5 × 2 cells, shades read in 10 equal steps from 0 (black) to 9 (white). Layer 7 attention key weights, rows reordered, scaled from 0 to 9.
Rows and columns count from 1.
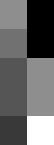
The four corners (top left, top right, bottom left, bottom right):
5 0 2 9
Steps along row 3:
up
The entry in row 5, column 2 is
9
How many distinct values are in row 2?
2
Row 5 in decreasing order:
9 2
